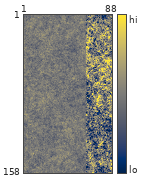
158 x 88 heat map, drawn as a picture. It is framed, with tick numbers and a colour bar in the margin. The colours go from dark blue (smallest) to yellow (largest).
Slope: none. Seam: vertical, 70% of the way across, the left part calmer. Mirror symmetry: none. Histogram: heavy tails on both sides. Ninth with the highest average: top right.
